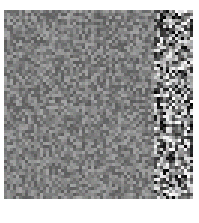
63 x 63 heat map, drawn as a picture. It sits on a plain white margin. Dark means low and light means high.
The grain is fine, like static. A few values lie far out on both sides of the bulk. The halves do not mirror each other. Overall the values sit about 50% of the way up the scale. There is no overall slope. There are no regular stripes. The left part is calmer, up to a seam about 80% of the way across.
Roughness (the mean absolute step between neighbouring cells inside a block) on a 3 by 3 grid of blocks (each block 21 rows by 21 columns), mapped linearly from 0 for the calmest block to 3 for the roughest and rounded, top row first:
003 | 003 | 003
